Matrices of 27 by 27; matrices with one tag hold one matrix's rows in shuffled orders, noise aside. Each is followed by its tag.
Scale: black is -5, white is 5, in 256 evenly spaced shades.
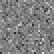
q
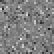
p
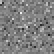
p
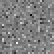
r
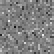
q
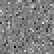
q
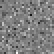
r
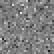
p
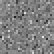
q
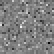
p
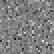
q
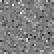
p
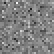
r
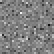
p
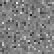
r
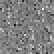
q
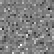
p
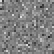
p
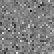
r
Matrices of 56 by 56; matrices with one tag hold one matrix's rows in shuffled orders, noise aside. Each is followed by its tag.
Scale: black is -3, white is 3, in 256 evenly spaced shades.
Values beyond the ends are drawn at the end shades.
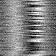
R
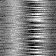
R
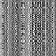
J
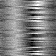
R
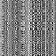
J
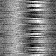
R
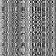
J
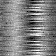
R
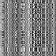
J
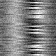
R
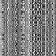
J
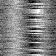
R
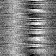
R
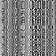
J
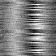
R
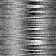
R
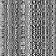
J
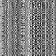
J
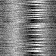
R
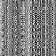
J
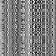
J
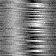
R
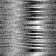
R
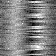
R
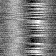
R
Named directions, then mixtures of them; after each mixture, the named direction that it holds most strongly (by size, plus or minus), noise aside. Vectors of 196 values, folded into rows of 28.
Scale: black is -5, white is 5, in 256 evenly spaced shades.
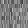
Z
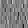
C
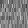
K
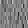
C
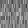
K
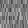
K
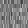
Z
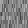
K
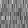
K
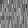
K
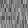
K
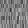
Z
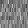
K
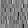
C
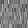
K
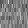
K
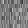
Z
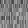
Z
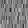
C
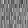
Z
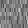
K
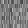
Z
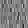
C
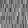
K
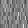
C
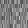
Z
